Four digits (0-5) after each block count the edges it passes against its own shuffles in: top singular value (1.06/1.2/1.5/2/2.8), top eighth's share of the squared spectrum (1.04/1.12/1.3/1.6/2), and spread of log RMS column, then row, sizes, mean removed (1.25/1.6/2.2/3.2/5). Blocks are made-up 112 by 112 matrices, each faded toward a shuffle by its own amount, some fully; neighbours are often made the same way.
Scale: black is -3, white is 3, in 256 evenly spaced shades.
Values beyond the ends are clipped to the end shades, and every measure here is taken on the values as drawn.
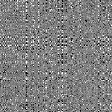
5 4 3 3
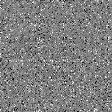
3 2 2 1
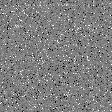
2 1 0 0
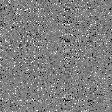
4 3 2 2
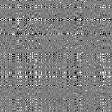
5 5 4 4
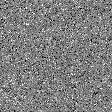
1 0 0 0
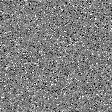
0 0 0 0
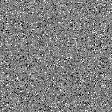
4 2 1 2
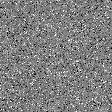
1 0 0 0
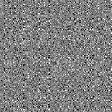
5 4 3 3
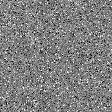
2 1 0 0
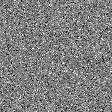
0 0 0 0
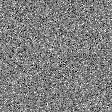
0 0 0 0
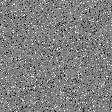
0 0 0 0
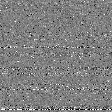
3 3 0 3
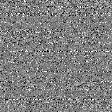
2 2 0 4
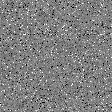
1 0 0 0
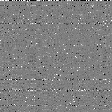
5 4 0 2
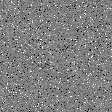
0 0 0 0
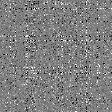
2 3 3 3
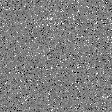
1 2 2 1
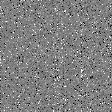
1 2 2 1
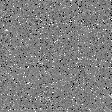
1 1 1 1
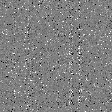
2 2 2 1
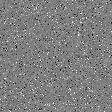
0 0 0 0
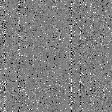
2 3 3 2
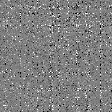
2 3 3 3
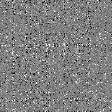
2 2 3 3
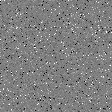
2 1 0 0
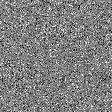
2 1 0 0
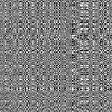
5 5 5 4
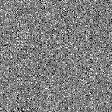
4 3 1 2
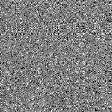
4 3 2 2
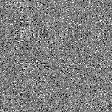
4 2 1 1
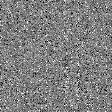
1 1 2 0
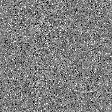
0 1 2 0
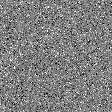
0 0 0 0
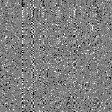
5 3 3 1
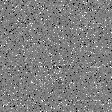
3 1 0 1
